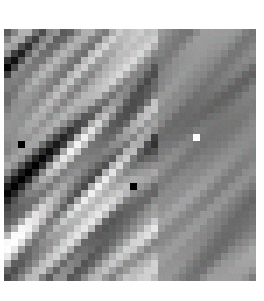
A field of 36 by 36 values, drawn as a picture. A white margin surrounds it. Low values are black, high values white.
No overall slope runs across the table. The grain runs diagonally up to the right. Three lone cells stand out: one far higher and two far lower than their neighbours. A vertical seam about 60% of the way across splits the table, and the right part is calmer.
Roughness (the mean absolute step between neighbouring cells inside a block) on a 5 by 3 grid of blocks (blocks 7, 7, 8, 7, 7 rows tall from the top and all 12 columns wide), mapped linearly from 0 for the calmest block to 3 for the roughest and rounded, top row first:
2 1 0 / 1 2 0 / 3 2 0 / 2 2 0 / 2 1 0
